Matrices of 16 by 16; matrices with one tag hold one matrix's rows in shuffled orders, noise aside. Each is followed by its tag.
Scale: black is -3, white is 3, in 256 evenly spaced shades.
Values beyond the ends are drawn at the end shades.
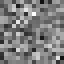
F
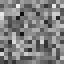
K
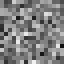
F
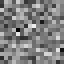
F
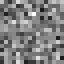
F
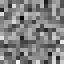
K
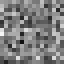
K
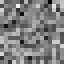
K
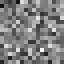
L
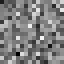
L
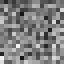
K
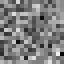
F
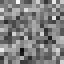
K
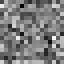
K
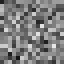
L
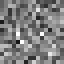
L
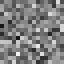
L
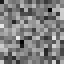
K
